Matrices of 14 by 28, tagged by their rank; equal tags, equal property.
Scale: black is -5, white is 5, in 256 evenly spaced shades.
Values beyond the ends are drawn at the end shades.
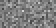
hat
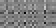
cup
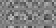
cup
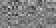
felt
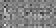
felt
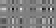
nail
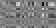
cup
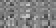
felt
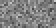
hat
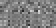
felt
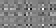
cup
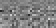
felt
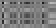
nail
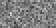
hat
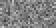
hat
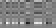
nail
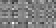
cup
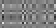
nail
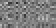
felt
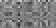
felt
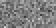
hat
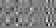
cup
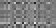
cup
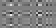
nail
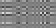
nail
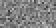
hat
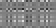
nail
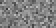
hat
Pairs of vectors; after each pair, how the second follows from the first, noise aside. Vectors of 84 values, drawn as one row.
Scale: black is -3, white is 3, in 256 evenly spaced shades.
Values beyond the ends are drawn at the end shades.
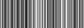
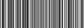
shuffled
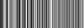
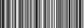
shuffled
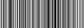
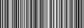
negated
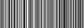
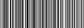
negated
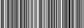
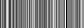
shuffled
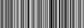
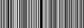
shuffled
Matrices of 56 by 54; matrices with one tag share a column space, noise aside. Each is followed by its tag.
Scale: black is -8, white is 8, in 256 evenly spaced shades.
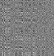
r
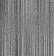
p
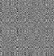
r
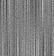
p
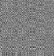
r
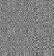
r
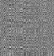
r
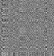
r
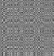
r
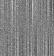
p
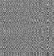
r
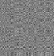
r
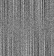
p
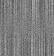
p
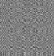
r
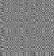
r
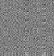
r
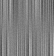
p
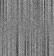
p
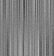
p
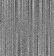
p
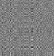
r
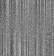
p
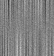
p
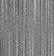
p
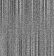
p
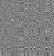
r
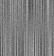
p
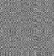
r
